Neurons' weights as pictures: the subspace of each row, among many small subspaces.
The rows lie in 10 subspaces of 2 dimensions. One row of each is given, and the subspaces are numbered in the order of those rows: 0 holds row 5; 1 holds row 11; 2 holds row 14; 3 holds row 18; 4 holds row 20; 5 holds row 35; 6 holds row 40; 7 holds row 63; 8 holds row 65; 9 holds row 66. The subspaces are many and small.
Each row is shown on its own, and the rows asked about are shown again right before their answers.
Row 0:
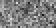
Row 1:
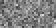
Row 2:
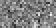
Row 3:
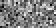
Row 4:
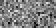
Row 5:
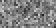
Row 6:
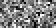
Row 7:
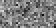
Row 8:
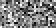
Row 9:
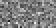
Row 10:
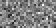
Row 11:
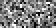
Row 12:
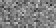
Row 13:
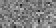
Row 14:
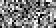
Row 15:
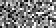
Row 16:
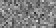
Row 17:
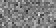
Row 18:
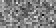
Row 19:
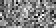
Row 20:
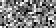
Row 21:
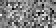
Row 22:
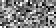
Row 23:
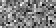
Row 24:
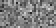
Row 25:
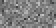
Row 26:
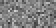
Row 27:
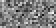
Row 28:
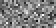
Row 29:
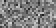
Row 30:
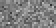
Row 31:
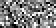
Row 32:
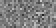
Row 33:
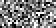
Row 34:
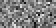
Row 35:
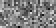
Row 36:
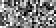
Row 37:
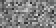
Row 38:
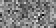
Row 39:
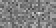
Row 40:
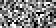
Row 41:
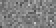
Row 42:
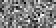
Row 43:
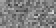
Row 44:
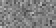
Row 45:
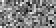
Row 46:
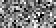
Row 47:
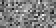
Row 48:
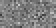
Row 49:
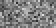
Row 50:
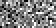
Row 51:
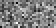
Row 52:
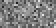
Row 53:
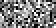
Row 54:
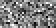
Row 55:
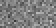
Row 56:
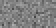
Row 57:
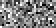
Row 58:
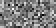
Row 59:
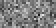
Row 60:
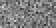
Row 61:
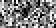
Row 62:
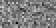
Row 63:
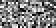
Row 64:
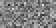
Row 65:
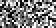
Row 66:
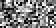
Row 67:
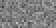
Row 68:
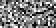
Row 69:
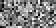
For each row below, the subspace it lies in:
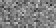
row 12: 6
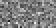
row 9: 7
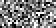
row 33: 6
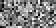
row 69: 5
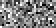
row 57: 8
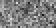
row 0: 3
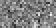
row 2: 1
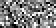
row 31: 1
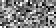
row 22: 9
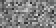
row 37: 9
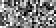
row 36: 5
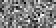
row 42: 1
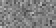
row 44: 4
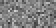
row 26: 2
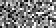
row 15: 8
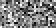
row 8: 3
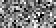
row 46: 1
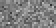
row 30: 3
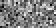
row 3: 5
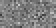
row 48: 8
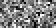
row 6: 1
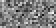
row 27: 9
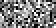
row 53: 6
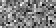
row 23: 4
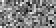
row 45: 4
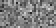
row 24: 5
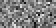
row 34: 1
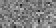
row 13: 6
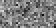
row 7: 0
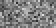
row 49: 3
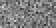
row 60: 3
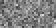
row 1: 0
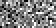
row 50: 8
